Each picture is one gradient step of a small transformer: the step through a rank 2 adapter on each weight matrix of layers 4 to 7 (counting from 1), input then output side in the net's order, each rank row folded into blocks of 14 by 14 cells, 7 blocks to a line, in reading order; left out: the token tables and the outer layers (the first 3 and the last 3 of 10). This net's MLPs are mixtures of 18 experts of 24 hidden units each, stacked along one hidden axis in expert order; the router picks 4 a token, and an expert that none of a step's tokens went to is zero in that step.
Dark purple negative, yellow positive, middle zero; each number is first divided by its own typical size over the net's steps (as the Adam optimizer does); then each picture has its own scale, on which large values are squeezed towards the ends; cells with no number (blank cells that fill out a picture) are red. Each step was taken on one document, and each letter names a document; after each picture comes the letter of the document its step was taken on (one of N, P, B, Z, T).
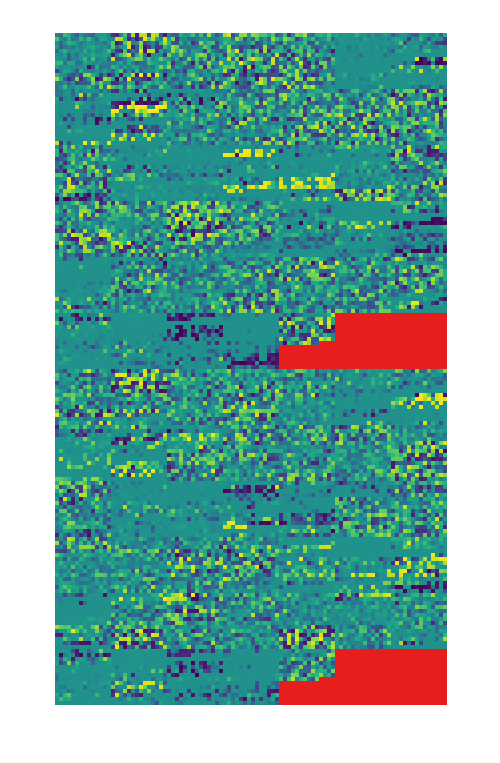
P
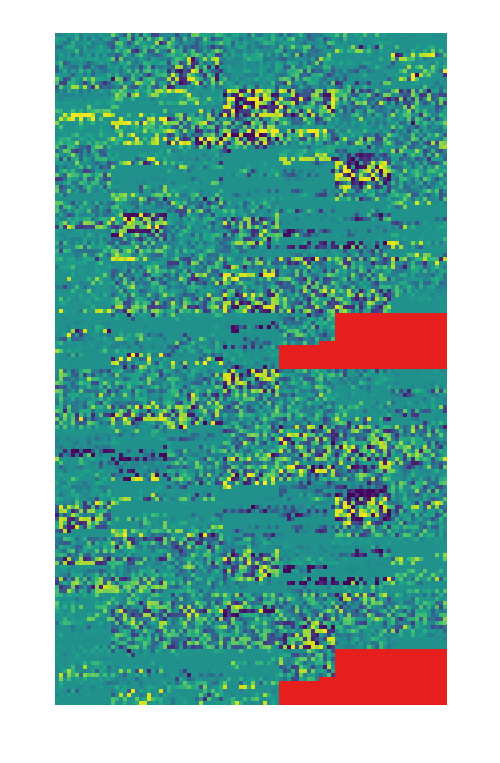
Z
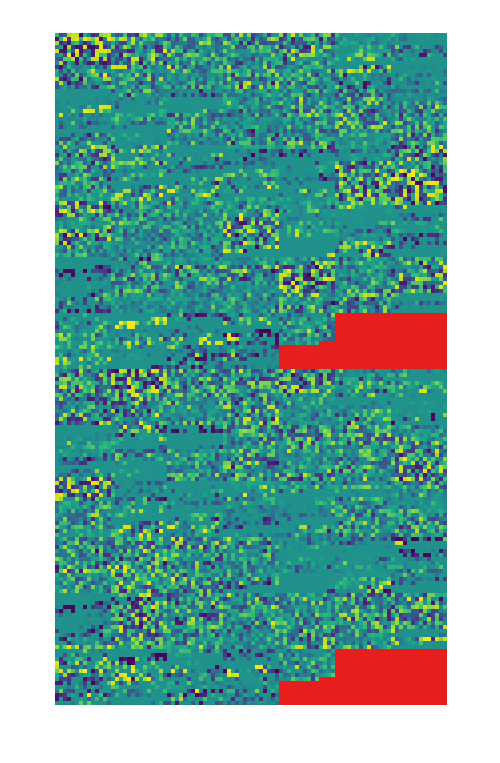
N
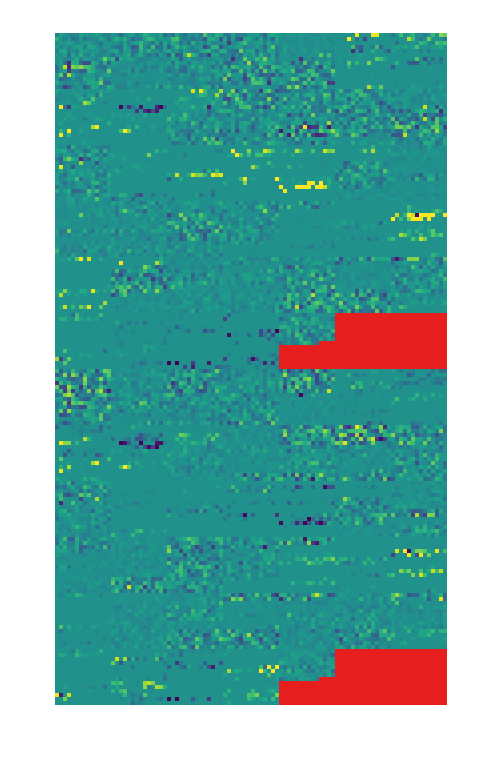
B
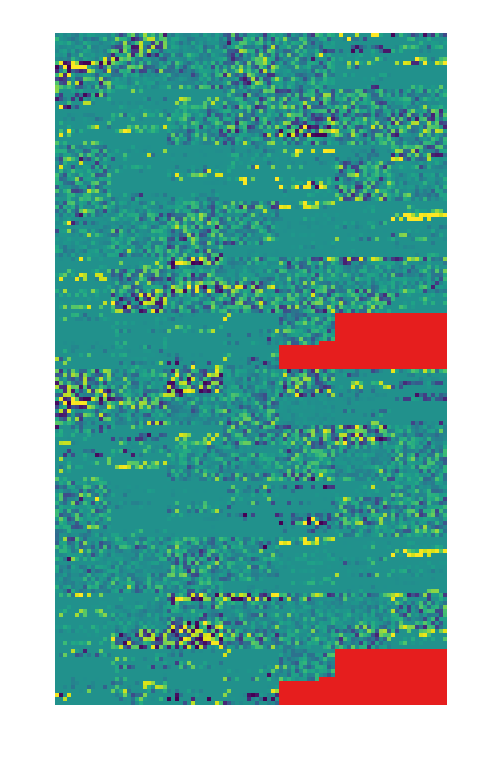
B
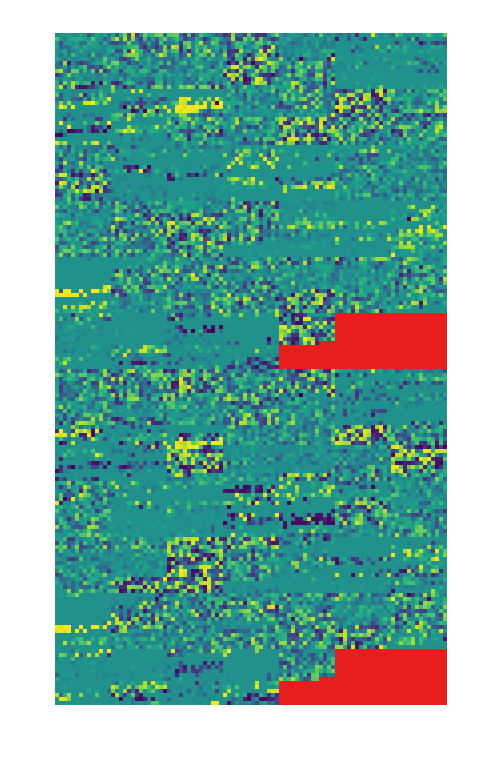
P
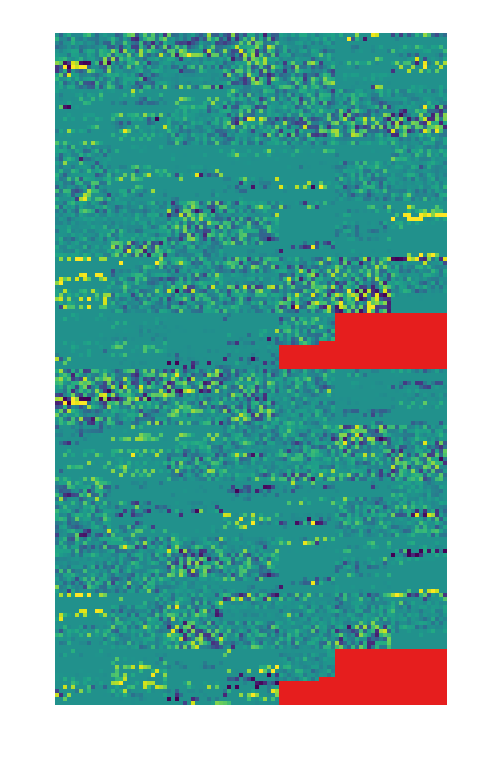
B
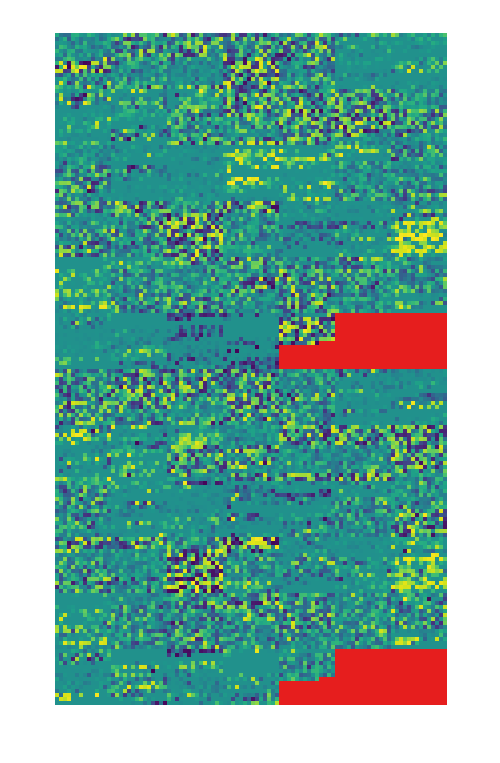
P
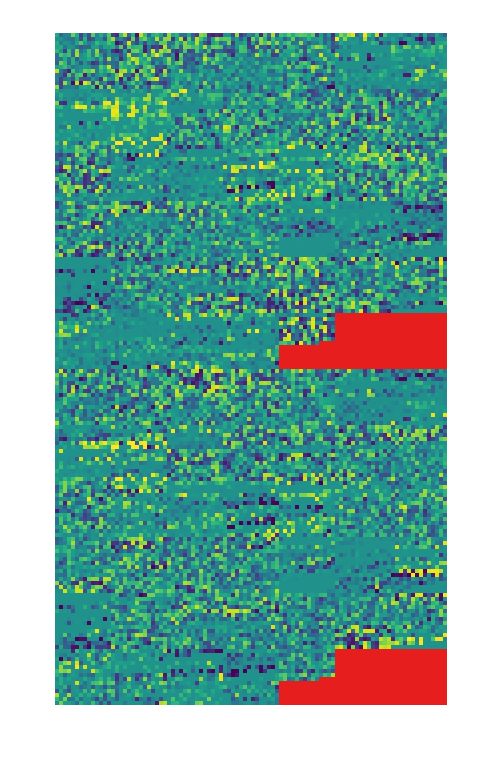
N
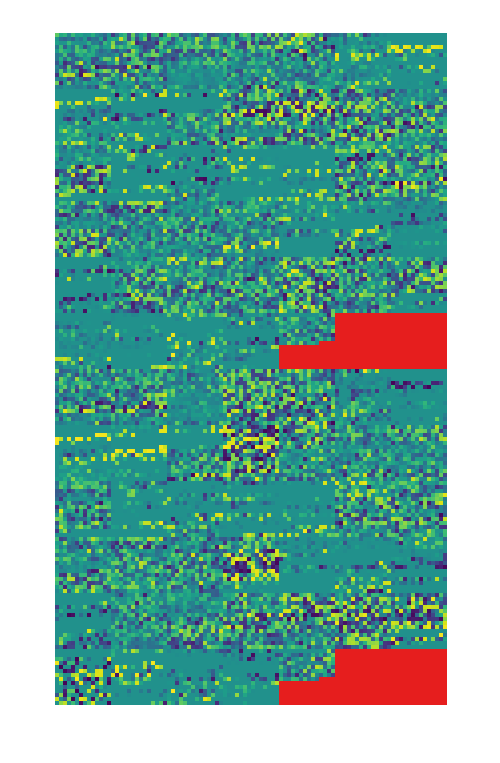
N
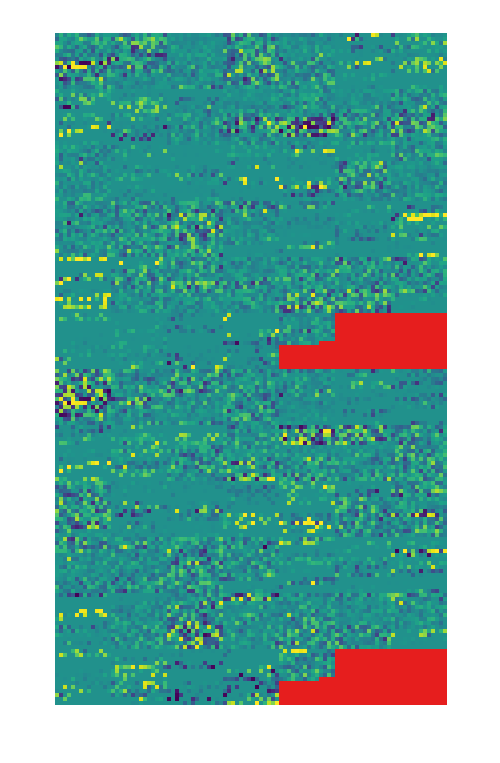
B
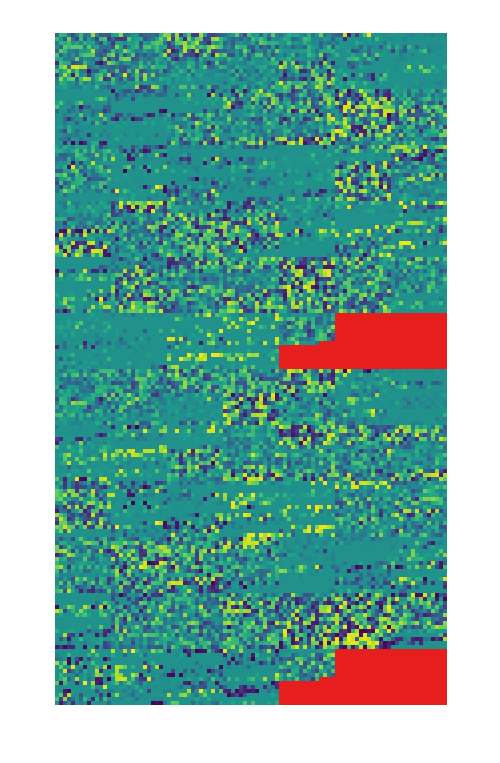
N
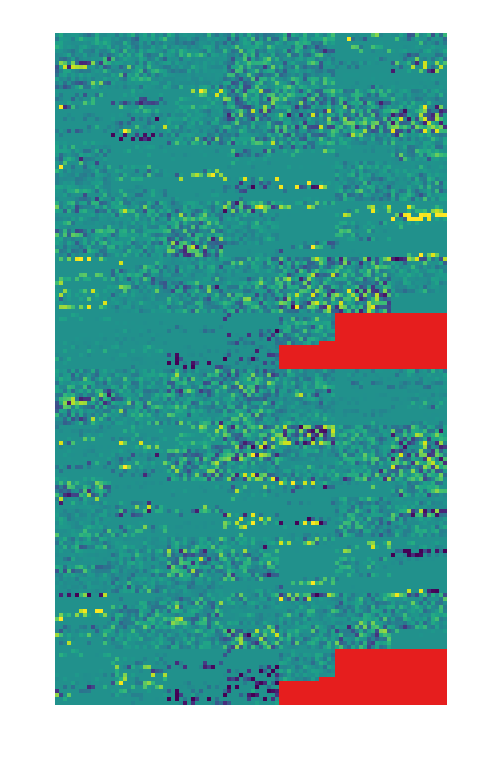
B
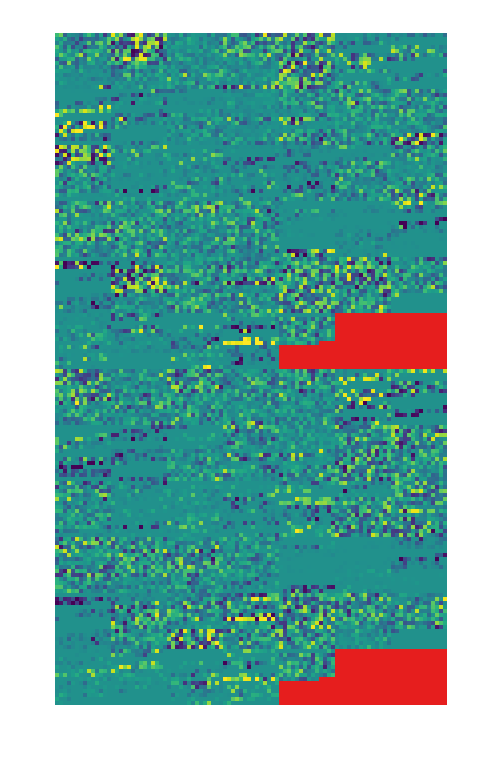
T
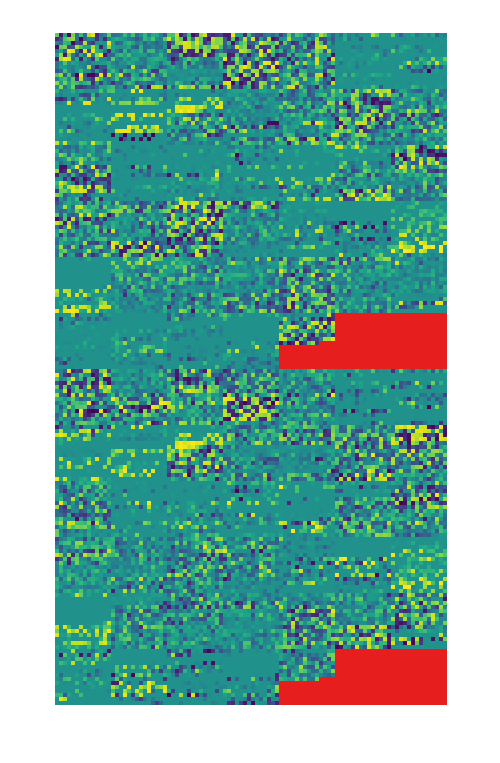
P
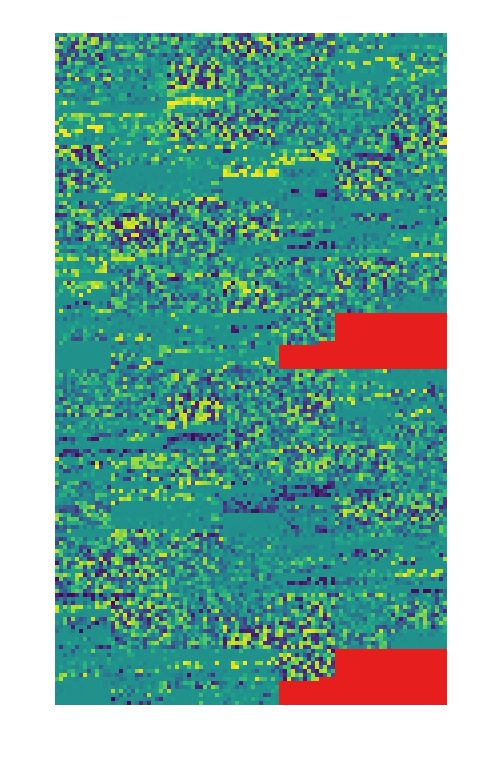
Z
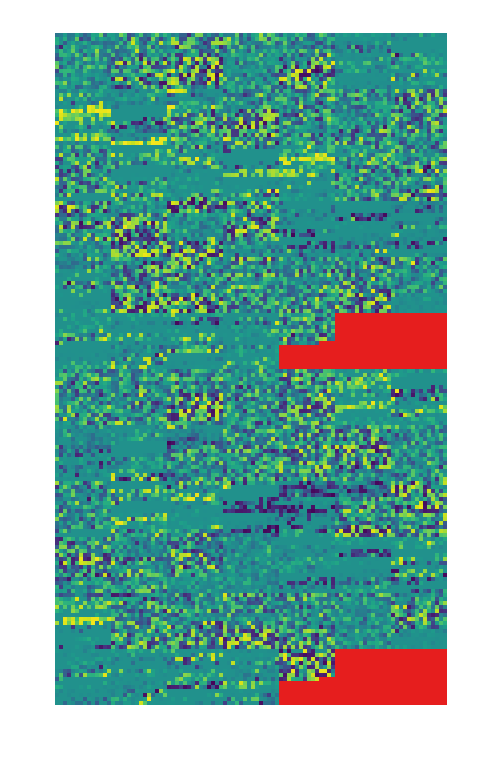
Z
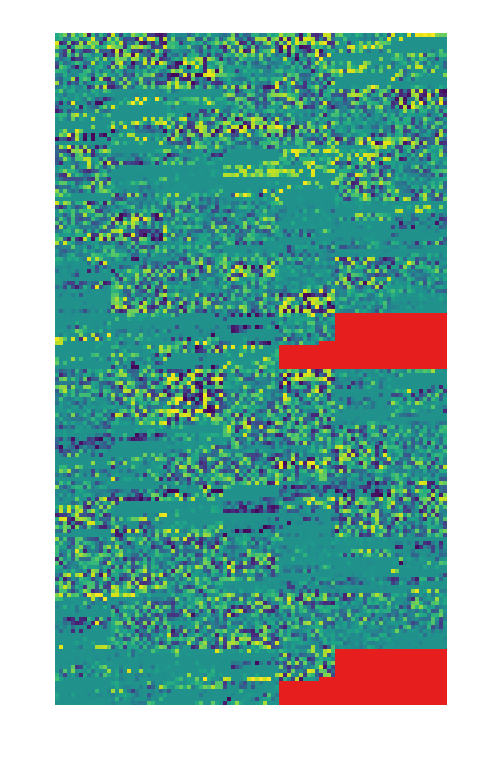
Z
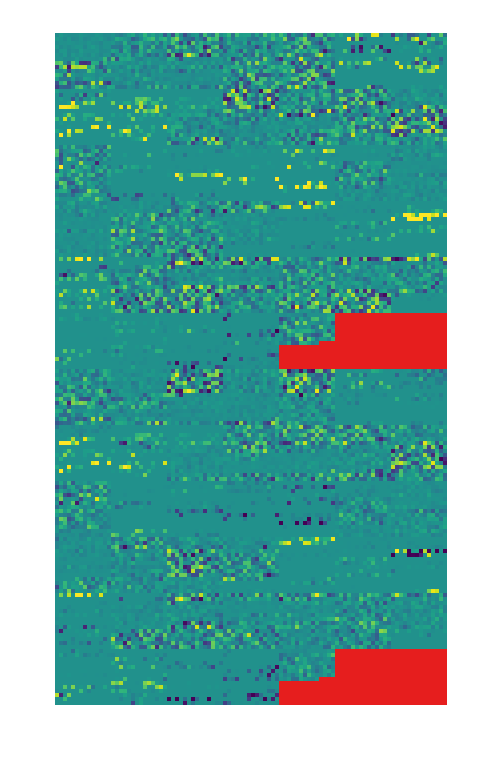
B
